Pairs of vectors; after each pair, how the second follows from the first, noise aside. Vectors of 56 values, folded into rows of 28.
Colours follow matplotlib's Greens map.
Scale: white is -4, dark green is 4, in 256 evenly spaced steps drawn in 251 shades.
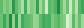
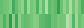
shrunk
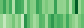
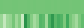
partly zeroed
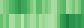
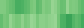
shrunk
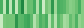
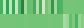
partly zeroed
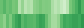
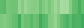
shrunk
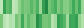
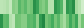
wrapped around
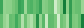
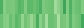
shrunk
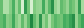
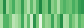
wrapped around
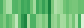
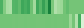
partly zeroed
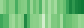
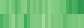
shrunk
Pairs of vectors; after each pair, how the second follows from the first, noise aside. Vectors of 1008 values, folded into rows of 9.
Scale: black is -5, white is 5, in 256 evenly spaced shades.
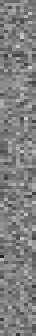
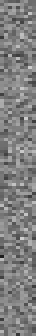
copied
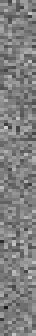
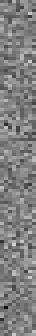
copied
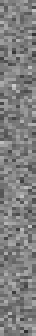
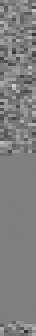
partly zeroed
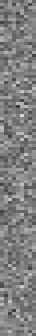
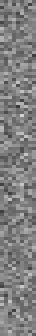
copied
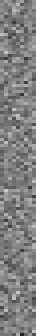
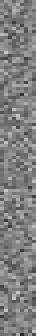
copied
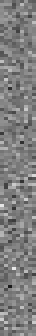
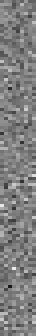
copied
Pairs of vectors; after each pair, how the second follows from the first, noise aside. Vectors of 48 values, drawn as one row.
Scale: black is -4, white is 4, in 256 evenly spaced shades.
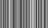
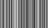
reversed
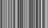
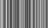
reversed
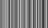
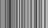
sign-scrambled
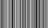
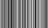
reversed
